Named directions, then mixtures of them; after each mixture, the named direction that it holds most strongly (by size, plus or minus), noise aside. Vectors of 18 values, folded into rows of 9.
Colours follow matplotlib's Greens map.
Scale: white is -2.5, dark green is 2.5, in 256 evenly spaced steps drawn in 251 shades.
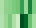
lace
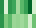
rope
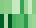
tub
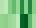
lace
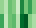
lace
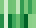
tub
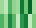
lace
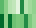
tub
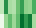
rope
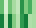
tub
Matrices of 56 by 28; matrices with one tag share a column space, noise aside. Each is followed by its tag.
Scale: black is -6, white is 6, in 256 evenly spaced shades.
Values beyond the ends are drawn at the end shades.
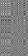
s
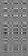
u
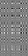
u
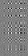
u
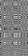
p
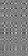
u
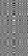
s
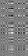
u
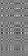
u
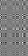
p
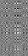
u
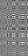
p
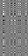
s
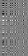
s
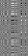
s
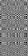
p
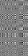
p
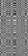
s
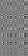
p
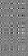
u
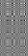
s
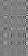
p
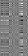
s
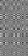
p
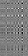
u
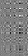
u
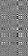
p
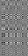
p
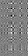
u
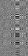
p
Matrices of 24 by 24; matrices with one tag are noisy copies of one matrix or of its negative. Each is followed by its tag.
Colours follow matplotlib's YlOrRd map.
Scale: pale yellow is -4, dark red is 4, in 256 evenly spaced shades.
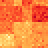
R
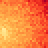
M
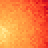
M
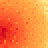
M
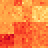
R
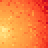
M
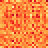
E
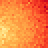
M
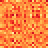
E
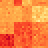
R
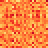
E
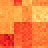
R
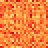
E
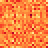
E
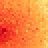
M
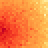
M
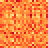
E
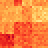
R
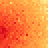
M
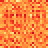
E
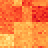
R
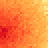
M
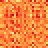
E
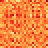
E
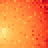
M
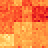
R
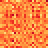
E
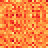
E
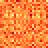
E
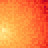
M
